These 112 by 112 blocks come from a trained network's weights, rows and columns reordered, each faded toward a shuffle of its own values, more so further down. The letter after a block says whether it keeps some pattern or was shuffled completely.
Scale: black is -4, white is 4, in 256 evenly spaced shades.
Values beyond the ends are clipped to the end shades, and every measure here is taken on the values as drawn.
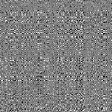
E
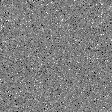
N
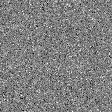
N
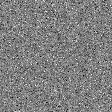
N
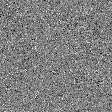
N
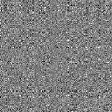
E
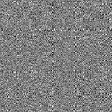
E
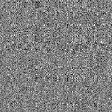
E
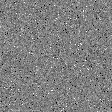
N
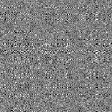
E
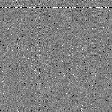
E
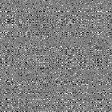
E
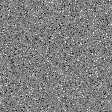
N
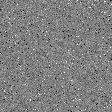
N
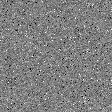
N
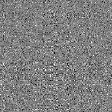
E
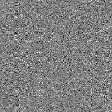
E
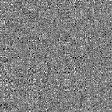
E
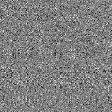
E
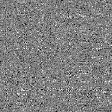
E
